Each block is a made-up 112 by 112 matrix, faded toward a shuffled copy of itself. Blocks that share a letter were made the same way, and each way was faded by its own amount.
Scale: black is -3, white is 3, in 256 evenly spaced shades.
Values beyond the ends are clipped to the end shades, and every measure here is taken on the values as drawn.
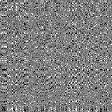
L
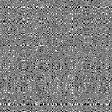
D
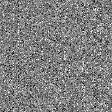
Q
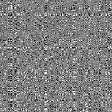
L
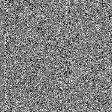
Q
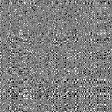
D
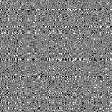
D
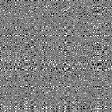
D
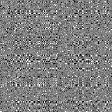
D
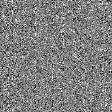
Q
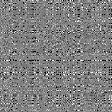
D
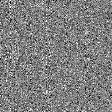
Q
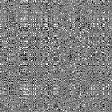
L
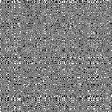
D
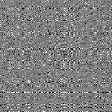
D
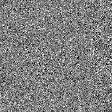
Q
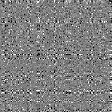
D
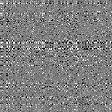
D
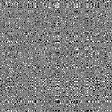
L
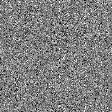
Q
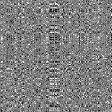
L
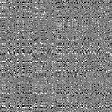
D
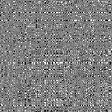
D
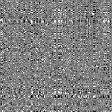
L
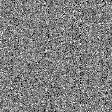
Q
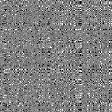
D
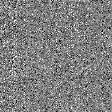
Q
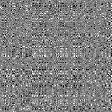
L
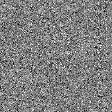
Q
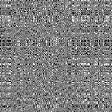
L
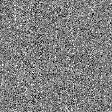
Q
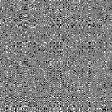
L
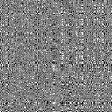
L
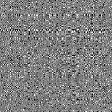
L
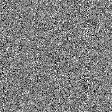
Q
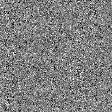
Q
